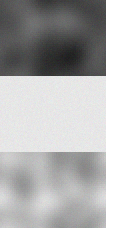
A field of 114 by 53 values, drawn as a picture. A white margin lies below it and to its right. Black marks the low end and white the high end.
The table splits into 3 rows of 1 panel. Panel 1,1: low, smooth. Panel 2,1: very high, flat. Panel 3,1: high, smooth.
